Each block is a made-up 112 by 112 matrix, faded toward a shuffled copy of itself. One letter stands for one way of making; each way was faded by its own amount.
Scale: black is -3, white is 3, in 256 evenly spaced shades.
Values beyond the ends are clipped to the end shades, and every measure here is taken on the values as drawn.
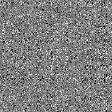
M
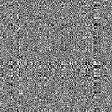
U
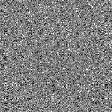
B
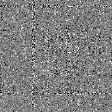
M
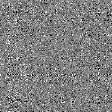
M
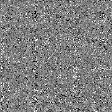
M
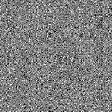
B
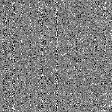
M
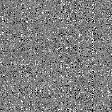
M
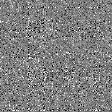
M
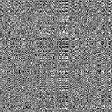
U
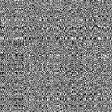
U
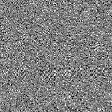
B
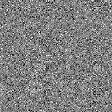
B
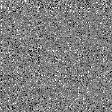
M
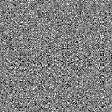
B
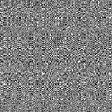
U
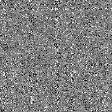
M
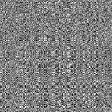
U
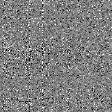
M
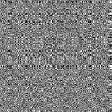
U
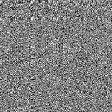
B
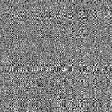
U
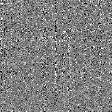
M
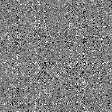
M
